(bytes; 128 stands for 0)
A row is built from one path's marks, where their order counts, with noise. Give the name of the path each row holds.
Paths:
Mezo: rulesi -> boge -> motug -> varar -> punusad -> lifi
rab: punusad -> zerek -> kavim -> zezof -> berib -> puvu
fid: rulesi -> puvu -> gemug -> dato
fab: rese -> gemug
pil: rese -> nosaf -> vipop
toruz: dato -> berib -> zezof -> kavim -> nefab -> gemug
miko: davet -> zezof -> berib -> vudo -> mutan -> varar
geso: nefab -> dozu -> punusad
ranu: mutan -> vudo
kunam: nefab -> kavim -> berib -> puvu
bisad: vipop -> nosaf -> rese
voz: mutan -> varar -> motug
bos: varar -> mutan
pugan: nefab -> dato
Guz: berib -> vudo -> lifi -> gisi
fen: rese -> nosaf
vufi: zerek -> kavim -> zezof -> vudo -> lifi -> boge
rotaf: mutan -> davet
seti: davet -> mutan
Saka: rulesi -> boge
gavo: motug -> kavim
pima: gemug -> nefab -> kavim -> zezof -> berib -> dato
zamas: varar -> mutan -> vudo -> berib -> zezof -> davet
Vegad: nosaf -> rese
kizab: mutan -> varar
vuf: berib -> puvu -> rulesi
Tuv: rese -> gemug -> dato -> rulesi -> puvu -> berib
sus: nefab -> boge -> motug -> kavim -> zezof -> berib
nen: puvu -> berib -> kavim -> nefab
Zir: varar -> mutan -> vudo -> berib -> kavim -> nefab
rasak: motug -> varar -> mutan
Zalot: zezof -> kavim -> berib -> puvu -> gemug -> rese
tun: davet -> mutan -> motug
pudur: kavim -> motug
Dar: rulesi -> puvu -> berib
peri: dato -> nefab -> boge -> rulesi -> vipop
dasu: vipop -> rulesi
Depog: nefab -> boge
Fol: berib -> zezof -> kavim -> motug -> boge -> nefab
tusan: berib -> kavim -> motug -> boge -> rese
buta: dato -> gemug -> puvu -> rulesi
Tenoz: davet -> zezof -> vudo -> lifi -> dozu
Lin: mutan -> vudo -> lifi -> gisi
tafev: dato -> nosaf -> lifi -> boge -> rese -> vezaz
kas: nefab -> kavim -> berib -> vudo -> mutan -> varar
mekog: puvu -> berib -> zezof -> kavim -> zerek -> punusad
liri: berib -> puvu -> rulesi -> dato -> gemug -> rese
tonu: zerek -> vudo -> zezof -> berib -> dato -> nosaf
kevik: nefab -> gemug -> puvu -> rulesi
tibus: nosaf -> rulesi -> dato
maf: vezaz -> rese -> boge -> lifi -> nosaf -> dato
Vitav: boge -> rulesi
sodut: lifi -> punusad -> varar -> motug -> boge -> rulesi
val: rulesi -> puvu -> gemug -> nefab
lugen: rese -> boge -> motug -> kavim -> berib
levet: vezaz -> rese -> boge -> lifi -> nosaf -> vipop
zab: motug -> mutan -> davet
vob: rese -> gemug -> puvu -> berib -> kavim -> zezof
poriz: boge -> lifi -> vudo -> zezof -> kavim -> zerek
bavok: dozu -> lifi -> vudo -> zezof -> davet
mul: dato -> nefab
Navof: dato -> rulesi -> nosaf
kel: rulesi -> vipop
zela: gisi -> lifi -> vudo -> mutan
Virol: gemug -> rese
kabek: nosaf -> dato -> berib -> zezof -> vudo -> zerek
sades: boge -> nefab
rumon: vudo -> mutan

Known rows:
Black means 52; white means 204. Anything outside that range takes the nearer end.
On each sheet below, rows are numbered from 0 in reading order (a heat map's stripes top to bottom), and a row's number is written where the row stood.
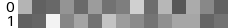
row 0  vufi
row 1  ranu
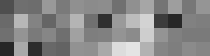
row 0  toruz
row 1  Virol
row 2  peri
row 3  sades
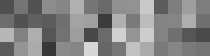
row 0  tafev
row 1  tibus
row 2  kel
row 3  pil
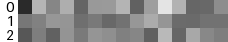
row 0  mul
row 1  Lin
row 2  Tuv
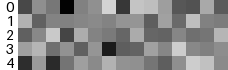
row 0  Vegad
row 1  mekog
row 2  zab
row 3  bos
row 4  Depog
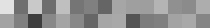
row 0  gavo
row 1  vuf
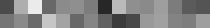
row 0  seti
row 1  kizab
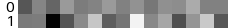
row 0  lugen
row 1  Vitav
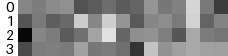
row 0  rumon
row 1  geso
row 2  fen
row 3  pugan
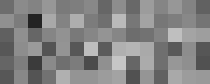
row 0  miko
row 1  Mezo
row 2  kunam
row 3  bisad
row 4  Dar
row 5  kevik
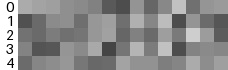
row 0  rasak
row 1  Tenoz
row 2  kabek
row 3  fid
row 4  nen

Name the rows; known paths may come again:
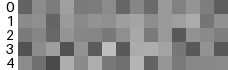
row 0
miko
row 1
Fol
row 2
Zalot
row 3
bisad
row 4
sodut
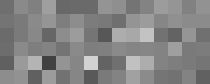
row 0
Zir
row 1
pima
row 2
levet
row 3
zamas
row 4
pil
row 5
Guz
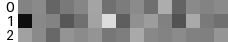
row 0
liri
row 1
fen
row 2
tusan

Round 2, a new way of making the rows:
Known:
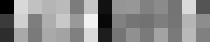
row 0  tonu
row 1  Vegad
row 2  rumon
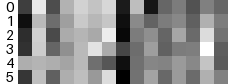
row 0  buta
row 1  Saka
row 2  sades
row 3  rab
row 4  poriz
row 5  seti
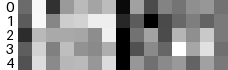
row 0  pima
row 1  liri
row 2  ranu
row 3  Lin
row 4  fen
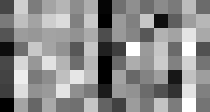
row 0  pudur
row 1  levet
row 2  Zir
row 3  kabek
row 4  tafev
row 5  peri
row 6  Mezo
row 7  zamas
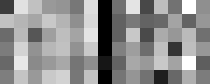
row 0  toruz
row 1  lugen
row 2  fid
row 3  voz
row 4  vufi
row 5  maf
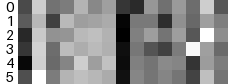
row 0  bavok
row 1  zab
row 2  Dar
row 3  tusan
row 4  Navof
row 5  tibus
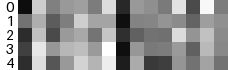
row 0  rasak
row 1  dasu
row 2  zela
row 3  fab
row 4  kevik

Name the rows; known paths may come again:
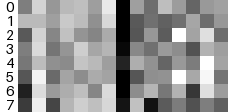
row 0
pil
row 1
lugen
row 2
Lin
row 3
kel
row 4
nen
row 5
Guz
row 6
kizab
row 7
buta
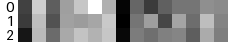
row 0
vuf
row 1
rotaf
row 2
Saka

